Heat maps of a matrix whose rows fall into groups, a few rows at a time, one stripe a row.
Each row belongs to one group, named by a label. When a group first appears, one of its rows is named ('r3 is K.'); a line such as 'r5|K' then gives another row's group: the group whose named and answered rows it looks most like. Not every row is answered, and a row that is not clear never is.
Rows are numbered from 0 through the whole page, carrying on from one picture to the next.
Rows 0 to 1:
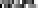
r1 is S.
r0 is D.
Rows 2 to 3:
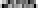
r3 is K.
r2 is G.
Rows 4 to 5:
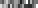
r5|G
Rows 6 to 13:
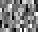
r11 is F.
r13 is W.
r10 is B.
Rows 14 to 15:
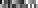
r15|B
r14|S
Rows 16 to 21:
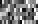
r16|S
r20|D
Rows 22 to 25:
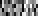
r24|K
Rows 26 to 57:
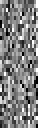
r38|G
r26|G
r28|B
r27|D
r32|S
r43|D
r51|G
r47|K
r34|D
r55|D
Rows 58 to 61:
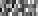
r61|K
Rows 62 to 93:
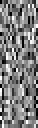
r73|K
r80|K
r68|D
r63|B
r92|S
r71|B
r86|K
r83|F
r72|W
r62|F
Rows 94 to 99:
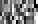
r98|D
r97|S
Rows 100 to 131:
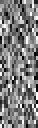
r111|W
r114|K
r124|F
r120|B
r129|F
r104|D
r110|S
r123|G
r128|G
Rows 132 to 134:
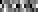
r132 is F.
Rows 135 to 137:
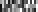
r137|F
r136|S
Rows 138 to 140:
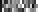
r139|F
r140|S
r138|F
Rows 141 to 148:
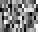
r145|K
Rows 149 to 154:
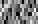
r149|K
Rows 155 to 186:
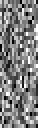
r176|W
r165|B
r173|G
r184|S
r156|K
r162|D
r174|W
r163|S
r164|D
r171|D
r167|S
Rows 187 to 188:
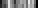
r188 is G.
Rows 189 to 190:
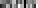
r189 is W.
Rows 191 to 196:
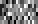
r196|B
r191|B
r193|F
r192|K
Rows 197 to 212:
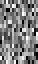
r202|K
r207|S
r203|G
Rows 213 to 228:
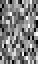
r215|F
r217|S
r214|K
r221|D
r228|B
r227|S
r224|W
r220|K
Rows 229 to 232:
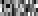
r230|D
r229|K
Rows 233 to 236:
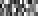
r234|S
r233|W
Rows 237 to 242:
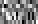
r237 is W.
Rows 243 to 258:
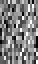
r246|K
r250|F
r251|S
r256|F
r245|B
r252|W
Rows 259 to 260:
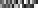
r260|D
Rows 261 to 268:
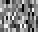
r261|D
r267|W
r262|K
